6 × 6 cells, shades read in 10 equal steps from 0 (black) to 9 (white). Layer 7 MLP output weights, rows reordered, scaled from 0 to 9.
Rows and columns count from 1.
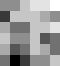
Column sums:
30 24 29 41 35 37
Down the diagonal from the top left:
5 7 4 7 6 7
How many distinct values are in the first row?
4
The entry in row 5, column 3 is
4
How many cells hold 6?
4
